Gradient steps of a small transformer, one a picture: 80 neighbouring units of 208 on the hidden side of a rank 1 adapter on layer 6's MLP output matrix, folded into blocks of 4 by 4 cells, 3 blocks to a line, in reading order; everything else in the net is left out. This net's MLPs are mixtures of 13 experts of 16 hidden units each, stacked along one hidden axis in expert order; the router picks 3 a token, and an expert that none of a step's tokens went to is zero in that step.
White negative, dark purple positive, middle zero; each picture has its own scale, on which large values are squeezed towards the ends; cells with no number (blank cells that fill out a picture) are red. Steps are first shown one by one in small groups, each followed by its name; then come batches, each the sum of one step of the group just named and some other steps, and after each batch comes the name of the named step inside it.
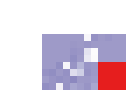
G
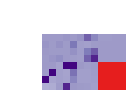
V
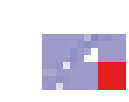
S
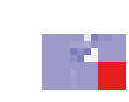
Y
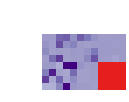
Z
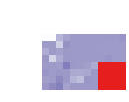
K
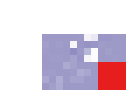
Y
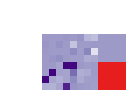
V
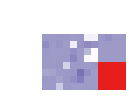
S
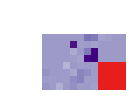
G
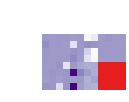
G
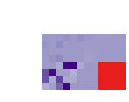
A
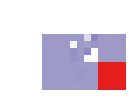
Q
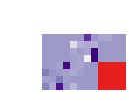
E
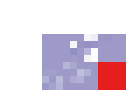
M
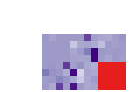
E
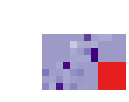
E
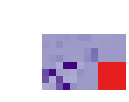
A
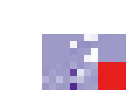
M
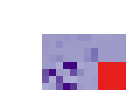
A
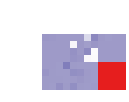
Q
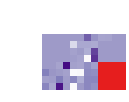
E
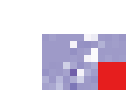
M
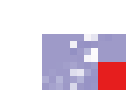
M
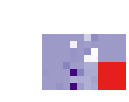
Q
